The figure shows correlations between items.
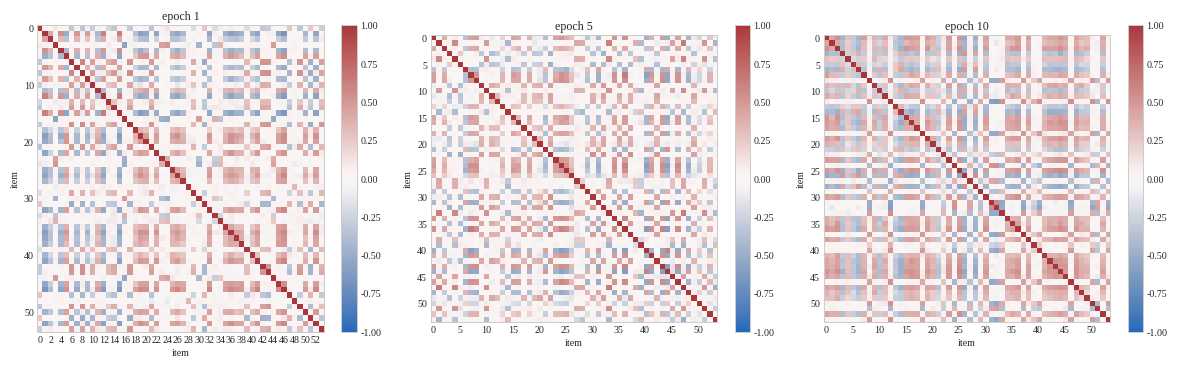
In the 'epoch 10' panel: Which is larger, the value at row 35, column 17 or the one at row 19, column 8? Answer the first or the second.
the first
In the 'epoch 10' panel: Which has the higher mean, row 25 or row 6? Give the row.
25
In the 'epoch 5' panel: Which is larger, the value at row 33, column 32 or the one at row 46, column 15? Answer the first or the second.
the second
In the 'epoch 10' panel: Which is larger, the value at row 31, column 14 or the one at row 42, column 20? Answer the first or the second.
the second
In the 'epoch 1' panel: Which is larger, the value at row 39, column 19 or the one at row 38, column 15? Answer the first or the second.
the first
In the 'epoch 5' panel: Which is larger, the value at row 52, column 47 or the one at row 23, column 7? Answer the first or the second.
the second
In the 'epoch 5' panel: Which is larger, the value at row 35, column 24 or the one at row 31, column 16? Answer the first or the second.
the first
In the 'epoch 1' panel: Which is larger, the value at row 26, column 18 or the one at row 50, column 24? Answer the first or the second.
the first
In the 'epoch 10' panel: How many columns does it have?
54
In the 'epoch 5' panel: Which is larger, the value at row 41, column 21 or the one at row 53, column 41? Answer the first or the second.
the second
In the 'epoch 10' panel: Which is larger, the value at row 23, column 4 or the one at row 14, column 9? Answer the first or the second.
the first
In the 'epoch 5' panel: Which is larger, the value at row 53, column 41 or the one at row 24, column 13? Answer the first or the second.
the second
